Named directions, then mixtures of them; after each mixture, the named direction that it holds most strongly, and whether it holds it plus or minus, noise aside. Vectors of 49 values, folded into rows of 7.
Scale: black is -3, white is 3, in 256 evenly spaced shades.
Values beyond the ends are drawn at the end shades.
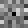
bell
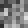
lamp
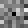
bell, plus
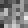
lamp, plus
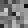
lamp, plus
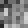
lamp, plus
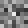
bell, minus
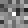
bell, minus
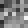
lamp, plus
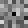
bell, plus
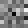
bell, plus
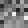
bell, minus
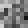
lamp, minus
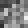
lamp, plus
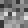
lamp, plus
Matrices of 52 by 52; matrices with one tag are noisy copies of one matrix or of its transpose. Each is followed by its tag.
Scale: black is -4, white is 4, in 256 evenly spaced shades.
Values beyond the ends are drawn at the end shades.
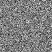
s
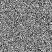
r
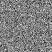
r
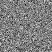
s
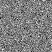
s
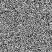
r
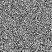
r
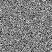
s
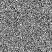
r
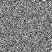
s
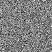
s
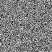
s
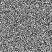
r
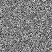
s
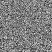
r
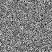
s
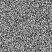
r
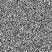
s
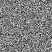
s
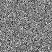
s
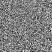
r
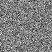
s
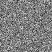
s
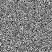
s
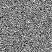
s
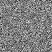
s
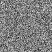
r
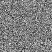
r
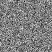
s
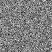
s
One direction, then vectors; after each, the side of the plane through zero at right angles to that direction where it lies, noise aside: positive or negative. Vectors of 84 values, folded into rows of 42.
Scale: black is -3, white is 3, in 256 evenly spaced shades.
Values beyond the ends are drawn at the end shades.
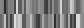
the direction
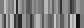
negative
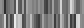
positive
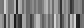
negative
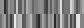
positive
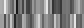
negative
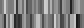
negative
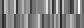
negative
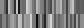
positive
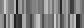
negative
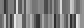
positive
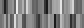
positive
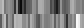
positive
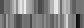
negative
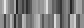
negative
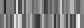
positive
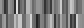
positive
